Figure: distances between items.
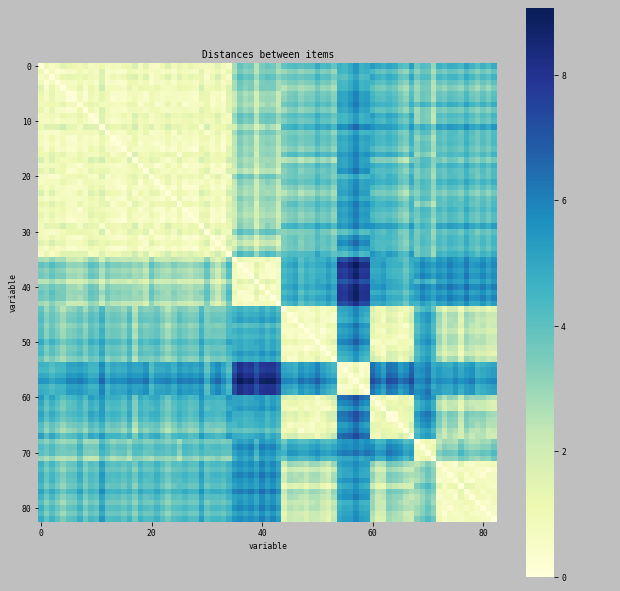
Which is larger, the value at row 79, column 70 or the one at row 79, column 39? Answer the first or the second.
the second
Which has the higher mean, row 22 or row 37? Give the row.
37
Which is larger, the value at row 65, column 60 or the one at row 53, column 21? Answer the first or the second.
the second
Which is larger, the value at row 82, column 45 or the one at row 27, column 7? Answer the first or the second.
the first
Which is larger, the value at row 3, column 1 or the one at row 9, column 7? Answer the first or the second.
the second
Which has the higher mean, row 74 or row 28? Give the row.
74
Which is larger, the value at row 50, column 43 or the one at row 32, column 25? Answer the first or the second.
the first
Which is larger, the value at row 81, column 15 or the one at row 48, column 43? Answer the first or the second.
the second
